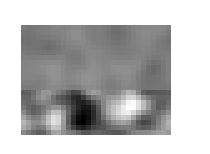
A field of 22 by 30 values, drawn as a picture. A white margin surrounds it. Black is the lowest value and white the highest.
Overall the values sit about 50% of the way up the scale. The ninth with the lowest average is the bottom middle. The top part is calmer, up to a seam about 60% of the way down. The field is mottled with small blotches. The distribution is heavy-tailed on both sides. No overall slope runs across the table.
